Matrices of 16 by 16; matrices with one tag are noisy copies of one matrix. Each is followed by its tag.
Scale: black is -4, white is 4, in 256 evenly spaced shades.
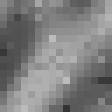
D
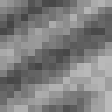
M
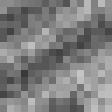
M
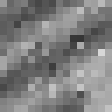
M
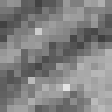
M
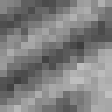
M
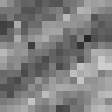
M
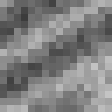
M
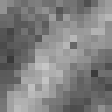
D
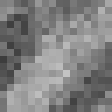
D
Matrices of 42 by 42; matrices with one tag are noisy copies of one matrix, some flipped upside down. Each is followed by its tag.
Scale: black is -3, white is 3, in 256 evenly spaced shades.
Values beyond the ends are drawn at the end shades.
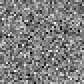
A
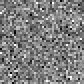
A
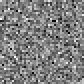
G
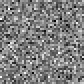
G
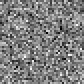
A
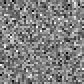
G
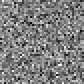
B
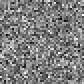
G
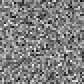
B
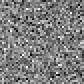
B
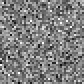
G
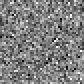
A
